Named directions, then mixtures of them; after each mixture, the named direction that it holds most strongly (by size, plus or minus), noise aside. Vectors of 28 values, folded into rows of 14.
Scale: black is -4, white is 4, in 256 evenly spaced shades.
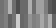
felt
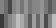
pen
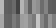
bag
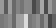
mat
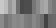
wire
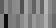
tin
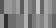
tin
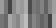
felt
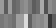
mat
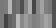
felt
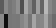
tin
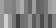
felt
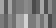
mat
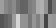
pen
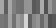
mat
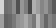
bag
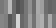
felt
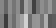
mat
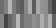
felt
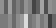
mat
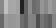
bag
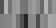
mat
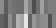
mat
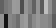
tin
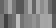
felt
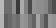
bag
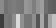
pen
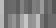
bag
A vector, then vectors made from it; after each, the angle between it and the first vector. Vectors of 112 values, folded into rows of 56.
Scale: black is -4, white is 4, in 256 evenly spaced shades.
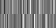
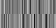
nearly opposite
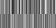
partly opposed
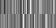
nearly parallel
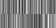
partly opposed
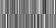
orthogonal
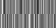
partly aligned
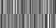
partly opposed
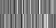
partly aligned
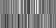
orthogonal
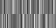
nearly parallel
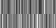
partly opposed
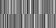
nearly parallel
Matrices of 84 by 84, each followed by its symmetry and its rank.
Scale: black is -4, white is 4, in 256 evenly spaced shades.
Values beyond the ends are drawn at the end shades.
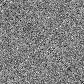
symmetric, full rank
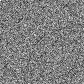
symmetric, full rank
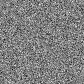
antisymmetric, full rank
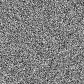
antisymmetric, full rank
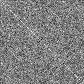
symmetric, full rank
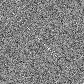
symmetric, full rank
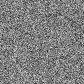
antisymmetric, full rank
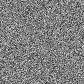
antisymmetric, full rank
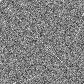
symmetric, full rank
